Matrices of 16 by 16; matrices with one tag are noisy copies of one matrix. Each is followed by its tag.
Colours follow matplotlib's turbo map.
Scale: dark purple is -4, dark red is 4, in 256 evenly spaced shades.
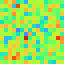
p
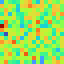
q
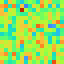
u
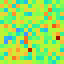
p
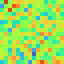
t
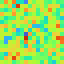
p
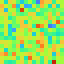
u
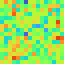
p
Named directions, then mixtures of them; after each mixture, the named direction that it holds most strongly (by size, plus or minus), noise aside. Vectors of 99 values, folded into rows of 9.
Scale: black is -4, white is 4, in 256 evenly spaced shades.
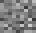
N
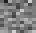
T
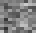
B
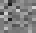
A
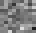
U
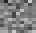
T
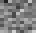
T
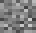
N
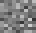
N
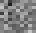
A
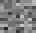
N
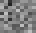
A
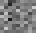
A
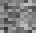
B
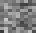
B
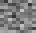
T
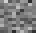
T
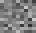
N
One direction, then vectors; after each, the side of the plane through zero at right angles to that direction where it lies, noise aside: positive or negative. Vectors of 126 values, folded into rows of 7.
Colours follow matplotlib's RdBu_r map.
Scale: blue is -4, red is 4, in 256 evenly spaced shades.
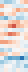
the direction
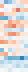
positive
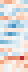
negative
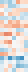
positive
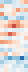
positive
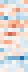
positive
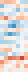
negative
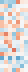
positive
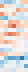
positive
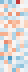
positive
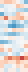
negative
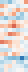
positive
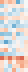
negative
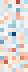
negative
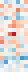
positive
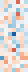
negative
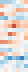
positive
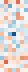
negative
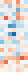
negative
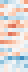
positive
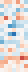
negative
